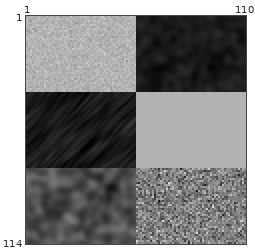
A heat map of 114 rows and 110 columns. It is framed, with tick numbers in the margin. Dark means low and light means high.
It is made of 3 by 2 panels. Panel 1,1: high, fine-grained, faint in contrast. Panel 1,2: very low, blotchy, faint in contrast. Panel 2,1: very low, slanting up to the right, faint in contrast. Panel 2,2: high, flat. Panel 3,1: low, blotchy. Panel 3,2: middling, fine-grained, strong in contrast.
